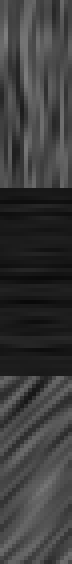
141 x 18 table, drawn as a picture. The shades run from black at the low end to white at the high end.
It is made of 3 by 1 panels. Panel 1,1: low, streaked downward. Panel 2,1: very low, streaked across, faint in contrast. Panel 3,1: low, slanting up to the right.
